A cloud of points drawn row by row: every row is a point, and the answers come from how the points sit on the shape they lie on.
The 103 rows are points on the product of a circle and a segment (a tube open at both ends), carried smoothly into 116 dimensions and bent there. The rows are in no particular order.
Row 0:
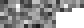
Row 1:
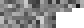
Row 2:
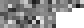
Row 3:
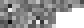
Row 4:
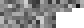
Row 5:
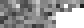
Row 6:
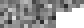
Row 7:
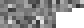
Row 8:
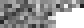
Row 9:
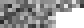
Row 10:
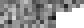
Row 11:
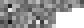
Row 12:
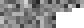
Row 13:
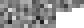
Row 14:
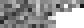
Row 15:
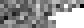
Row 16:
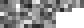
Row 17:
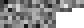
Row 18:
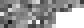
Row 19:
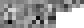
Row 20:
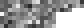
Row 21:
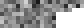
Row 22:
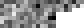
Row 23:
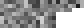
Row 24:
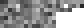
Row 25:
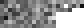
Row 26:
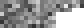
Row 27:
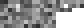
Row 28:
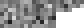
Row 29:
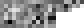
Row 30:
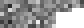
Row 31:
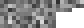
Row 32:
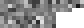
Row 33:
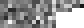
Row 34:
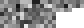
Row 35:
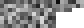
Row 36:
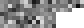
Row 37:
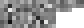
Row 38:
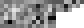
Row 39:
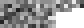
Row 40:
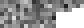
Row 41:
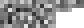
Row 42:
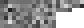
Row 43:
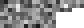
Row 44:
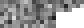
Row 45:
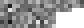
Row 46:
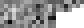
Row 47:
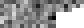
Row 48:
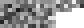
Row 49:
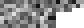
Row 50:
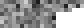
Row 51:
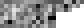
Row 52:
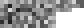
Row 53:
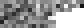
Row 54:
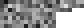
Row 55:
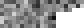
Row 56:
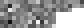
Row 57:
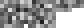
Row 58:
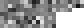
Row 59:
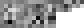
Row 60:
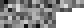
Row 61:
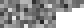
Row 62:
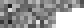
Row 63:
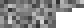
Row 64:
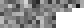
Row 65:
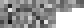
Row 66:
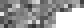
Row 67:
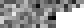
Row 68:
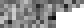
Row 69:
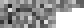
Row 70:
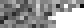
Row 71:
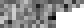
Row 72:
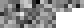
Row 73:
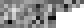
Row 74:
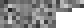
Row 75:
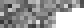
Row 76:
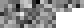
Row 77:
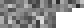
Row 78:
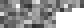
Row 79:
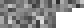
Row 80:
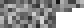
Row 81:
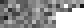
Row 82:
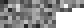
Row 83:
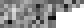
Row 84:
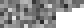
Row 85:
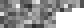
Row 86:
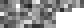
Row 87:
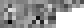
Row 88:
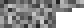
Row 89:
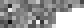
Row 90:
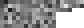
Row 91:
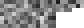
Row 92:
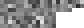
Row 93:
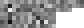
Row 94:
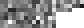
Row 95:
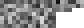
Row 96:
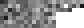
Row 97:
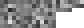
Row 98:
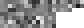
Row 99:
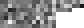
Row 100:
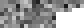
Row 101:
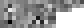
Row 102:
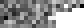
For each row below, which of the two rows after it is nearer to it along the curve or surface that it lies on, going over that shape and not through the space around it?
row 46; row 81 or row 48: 48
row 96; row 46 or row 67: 67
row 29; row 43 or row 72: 72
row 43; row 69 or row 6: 69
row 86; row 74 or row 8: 8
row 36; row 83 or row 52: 83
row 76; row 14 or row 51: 51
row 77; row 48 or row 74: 74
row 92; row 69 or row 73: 73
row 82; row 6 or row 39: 39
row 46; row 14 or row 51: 51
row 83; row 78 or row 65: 65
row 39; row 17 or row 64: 17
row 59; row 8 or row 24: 8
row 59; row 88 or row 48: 48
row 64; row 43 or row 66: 43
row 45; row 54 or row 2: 54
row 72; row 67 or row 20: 67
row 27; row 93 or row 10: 93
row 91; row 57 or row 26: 57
